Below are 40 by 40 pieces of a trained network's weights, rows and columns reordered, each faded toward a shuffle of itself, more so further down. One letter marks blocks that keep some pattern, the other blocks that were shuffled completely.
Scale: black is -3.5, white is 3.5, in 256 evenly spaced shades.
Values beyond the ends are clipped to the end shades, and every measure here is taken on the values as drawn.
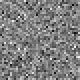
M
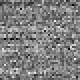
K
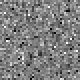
M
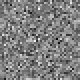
K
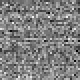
K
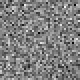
K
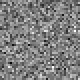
M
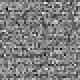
K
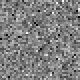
M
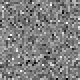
M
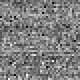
K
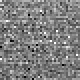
K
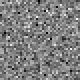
M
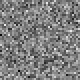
M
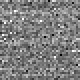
K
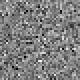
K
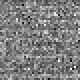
K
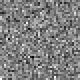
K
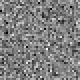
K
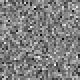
M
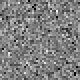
M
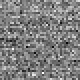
K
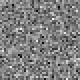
M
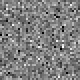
M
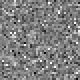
M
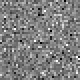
M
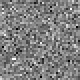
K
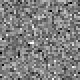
M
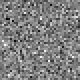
M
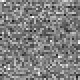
K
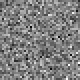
M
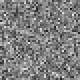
M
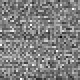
K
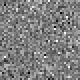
M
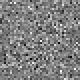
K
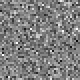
K
